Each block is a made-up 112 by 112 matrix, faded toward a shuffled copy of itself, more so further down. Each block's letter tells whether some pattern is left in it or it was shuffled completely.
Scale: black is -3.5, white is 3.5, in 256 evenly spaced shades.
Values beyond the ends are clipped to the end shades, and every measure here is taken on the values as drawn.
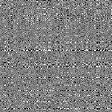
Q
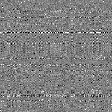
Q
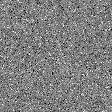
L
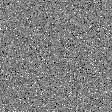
L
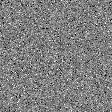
L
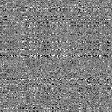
Q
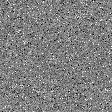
L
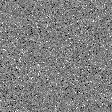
L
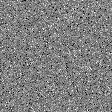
L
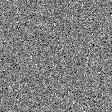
L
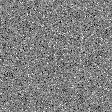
L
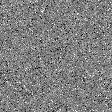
L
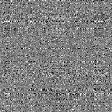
Q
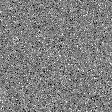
L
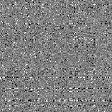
Q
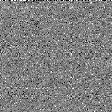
Q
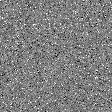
L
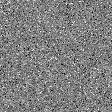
L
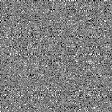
Q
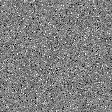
L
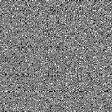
Q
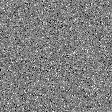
L
